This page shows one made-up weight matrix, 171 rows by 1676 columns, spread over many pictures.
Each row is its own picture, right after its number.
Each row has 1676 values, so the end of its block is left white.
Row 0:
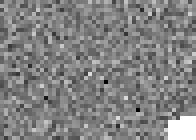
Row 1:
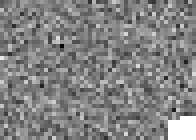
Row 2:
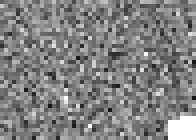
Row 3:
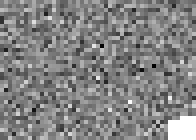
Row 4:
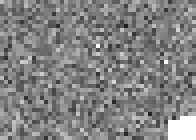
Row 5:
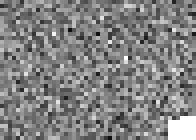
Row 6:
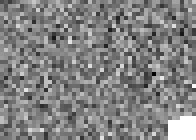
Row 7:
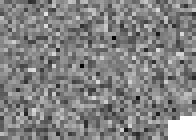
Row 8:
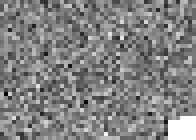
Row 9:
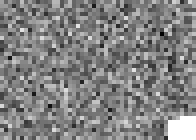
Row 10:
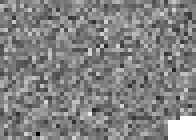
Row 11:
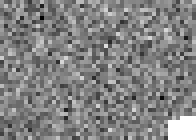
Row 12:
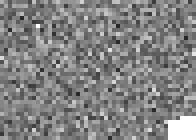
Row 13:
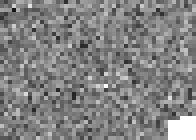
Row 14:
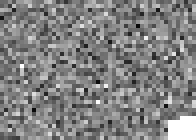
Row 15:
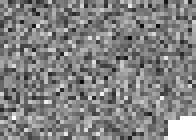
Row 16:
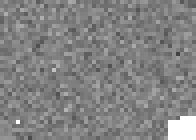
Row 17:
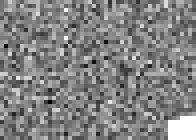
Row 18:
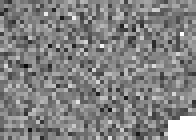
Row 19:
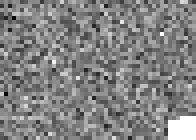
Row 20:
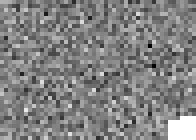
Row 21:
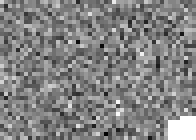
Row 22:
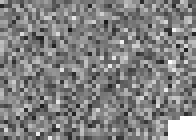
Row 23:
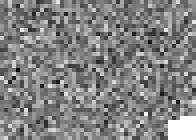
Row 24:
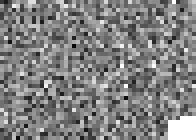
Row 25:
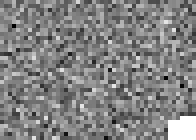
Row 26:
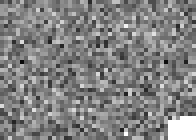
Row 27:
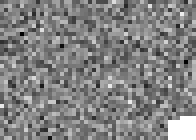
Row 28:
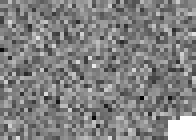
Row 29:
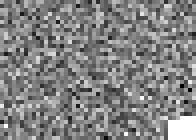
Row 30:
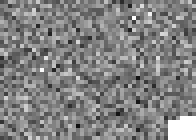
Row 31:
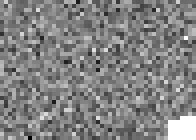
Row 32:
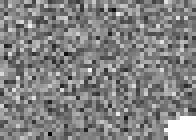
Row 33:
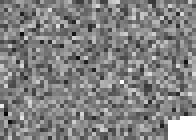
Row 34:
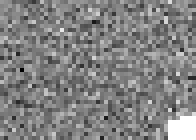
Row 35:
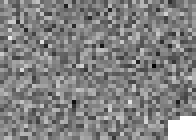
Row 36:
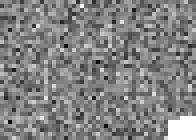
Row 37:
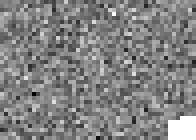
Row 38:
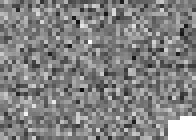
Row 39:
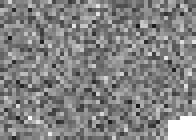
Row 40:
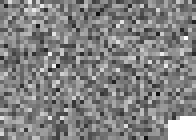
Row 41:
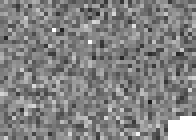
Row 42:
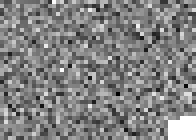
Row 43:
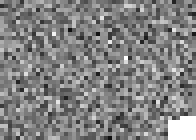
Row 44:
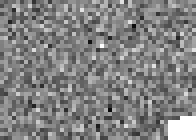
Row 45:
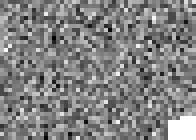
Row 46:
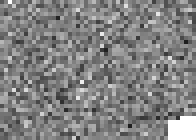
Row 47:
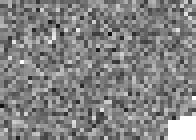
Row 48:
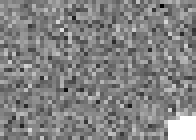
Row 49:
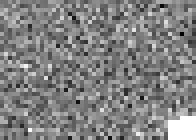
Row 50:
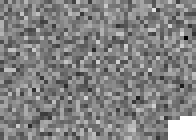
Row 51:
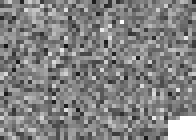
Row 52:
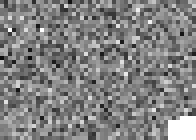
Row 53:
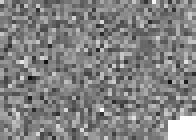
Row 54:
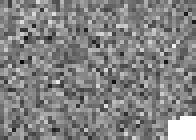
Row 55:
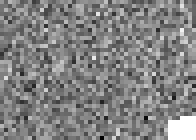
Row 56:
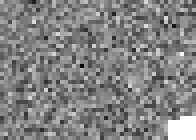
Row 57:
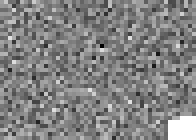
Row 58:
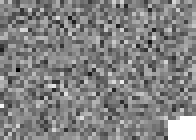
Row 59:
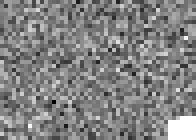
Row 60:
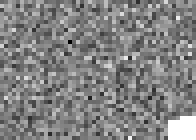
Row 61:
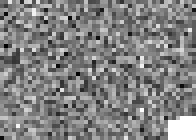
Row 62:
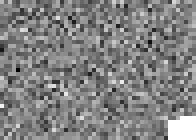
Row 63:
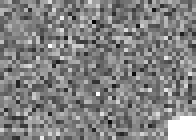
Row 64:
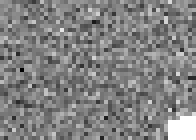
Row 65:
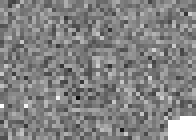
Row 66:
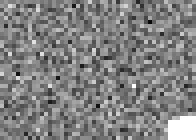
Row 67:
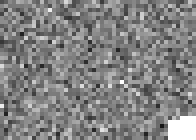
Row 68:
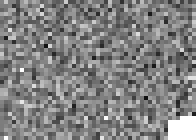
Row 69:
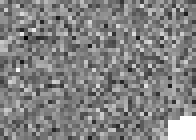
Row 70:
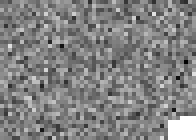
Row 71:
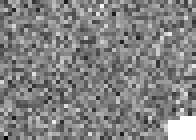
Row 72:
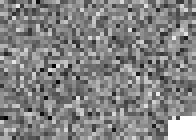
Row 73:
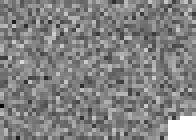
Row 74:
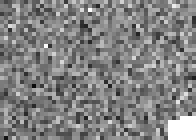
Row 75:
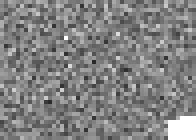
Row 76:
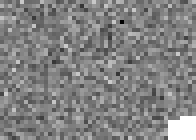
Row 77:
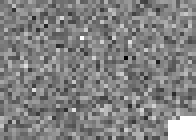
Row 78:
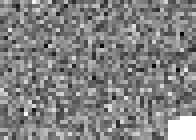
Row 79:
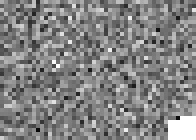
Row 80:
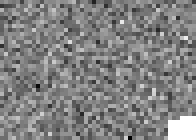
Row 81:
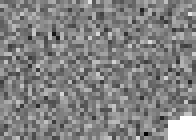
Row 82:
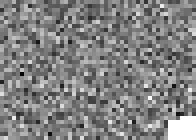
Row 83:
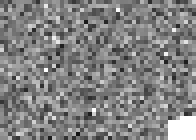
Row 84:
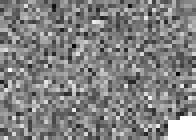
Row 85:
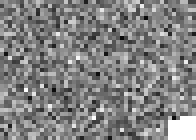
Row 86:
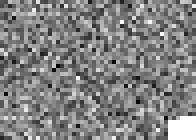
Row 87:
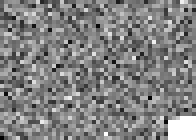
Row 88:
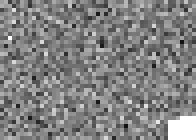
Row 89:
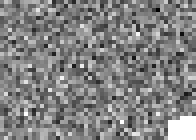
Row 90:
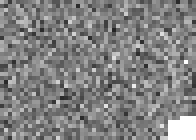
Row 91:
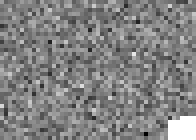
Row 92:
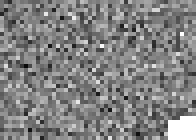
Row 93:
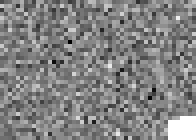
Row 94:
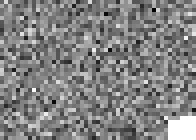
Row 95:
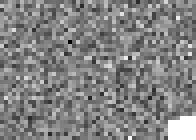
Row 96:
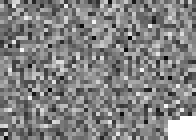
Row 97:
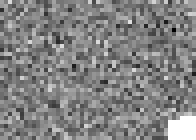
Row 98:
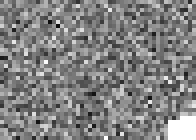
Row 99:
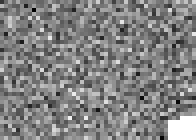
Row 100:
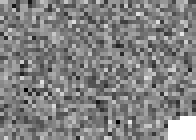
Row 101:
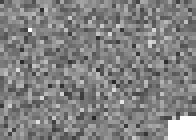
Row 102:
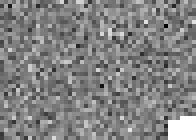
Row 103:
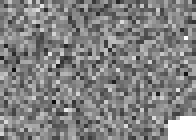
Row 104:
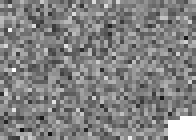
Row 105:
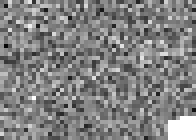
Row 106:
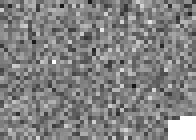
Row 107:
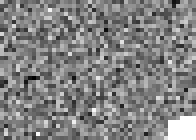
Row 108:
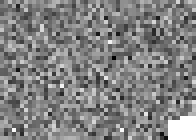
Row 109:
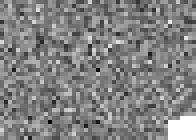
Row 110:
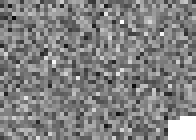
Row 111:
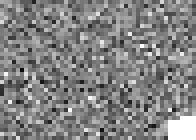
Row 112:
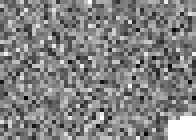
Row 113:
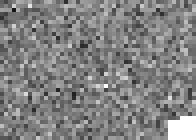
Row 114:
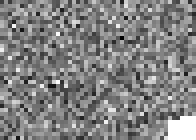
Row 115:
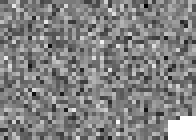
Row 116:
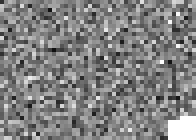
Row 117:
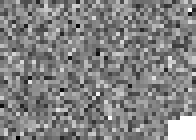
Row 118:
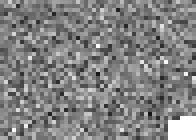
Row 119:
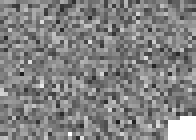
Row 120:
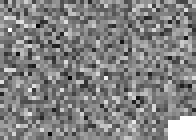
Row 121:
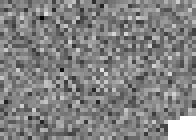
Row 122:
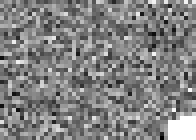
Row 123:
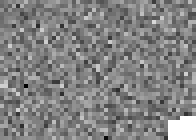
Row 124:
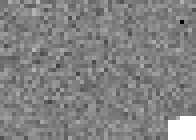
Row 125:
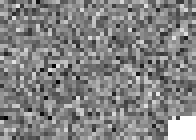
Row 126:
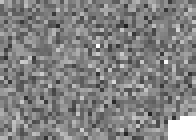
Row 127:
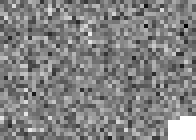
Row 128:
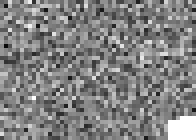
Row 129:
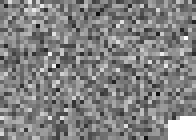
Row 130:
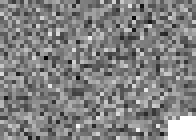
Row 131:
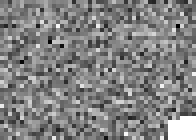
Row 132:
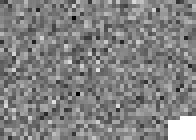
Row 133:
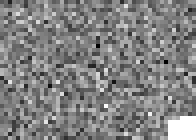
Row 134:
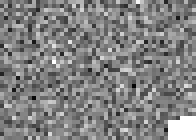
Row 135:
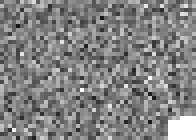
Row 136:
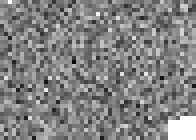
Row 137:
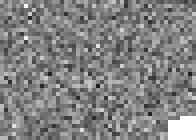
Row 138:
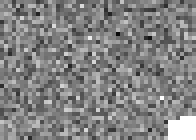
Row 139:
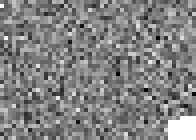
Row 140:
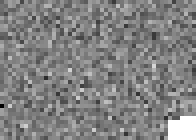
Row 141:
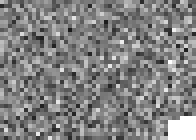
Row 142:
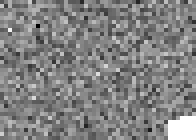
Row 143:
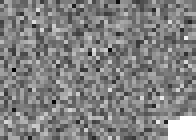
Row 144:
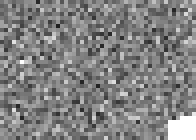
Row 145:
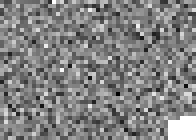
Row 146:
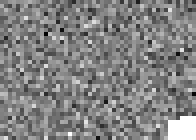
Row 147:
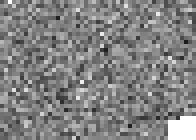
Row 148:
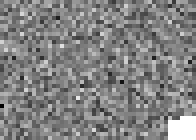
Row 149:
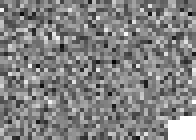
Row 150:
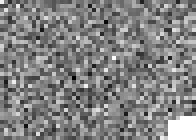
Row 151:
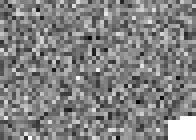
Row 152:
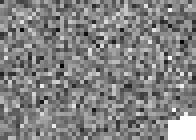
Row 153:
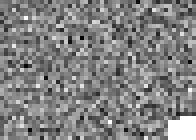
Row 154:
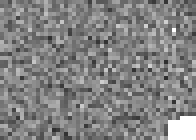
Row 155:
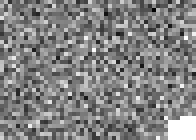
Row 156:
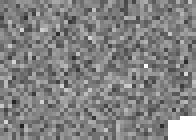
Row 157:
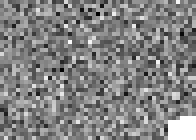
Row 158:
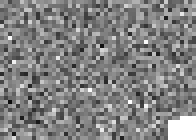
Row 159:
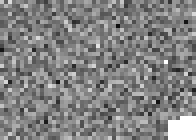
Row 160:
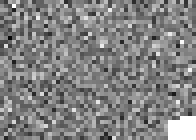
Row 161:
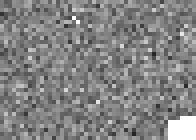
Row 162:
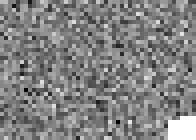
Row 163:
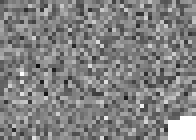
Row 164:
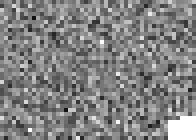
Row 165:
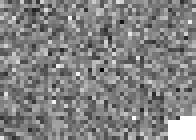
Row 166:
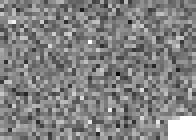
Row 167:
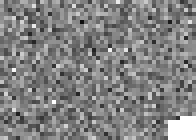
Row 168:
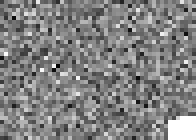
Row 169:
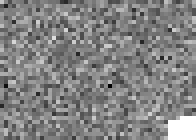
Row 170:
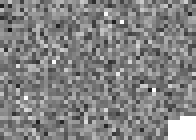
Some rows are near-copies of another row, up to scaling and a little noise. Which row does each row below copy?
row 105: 128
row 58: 62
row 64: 34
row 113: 13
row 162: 100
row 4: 126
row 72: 125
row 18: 92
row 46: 147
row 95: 60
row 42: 145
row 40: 129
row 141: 22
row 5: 43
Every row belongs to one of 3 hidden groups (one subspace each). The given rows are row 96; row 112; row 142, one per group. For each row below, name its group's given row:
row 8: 142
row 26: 112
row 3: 96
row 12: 142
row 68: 96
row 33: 112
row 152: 112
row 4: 112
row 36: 142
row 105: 142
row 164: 96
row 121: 96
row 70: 112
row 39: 96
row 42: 96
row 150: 112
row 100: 96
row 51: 142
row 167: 142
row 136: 96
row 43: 112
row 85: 112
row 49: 96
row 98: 112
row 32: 142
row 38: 96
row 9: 112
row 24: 96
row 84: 96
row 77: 96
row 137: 112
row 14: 96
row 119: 96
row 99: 112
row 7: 96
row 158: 96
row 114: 112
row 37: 96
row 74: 96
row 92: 96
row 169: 112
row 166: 96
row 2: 112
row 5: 112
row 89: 96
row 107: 112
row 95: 142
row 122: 112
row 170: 142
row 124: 142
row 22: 112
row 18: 96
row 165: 142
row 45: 96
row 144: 112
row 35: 96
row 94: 142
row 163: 96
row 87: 142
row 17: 142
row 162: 96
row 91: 112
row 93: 142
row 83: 112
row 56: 96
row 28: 112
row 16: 142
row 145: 96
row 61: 142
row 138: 142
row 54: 112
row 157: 96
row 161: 96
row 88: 96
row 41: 96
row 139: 96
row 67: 112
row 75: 142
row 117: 112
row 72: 142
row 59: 142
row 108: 112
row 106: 142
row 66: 142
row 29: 112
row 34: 96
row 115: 96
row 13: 96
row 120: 142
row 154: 112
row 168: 142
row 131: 112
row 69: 112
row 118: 112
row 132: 142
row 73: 112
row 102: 142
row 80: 142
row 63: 96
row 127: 96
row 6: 96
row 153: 96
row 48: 96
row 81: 112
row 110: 142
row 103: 142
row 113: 96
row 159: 112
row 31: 142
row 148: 112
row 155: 142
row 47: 112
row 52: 142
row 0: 112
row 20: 96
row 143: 142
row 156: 112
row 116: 112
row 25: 112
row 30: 142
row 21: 142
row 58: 112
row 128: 142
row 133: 112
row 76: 142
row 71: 96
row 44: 96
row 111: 96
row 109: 142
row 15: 142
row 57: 96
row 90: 112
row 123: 112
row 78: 96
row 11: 142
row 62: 112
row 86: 142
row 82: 96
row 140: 112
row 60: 142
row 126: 112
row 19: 142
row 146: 96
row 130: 142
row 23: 112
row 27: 112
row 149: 112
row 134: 142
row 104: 142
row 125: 142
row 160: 96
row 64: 96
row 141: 112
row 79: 142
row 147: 112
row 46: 112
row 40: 142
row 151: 142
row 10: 112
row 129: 142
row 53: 112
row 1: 112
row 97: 112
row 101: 112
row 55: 96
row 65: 112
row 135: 96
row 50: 142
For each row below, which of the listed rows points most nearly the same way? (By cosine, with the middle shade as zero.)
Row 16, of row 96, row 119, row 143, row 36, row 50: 36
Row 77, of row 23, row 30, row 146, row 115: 115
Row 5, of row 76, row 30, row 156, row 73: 73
